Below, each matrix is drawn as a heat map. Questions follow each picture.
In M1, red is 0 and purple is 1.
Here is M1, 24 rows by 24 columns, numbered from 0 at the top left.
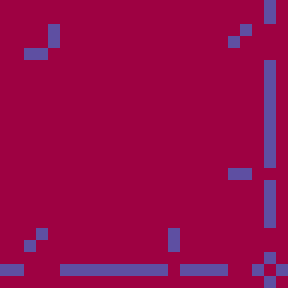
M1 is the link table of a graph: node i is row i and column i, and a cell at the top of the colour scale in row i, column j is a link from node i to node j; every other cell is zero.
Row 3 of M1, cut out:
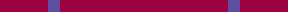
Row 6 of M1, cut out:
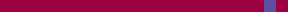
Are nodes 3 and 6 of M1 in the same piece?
no
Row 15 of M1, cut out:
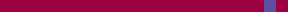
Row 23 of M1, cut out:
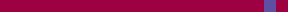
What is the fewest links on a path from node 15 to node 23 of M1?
2
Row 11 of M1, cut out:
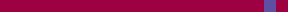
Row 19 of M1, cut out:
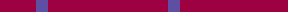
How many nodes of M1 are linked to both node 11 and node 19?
0
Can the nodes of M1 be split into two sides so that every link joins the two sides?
yes
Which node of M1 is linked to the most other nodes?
node 22
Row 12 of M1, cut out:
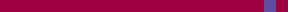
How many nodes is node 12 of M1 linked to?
1
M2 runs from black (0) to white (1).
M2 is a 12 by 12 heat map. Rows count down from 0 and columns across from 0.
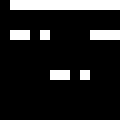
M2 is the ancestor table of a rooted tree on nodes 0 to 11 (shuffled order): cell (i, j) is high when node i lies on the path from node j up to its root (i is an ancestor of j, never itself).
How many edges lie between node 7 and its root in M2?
1
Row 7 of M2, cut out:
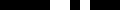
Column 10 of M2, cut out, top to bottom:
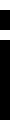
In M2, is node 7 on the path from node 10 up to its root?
no
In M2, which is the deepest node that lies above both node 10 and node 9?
3
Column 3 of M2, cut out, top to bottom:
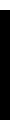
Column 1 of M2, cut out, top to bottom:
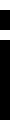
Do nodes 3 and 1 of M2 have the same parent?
no
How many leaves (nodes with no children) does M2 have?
9
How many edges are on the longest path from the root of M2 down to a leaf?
2
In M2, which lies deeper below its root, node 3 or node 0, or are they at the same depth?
node 3
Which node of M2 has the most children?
3
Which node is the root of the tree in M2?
0
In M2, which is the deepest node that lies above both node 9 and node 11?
3
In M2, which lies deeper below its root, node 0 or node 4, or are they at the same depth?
node 4
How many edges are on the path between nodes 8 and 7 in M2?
1
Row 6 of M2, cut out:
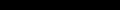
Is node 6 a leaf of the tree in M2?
yes
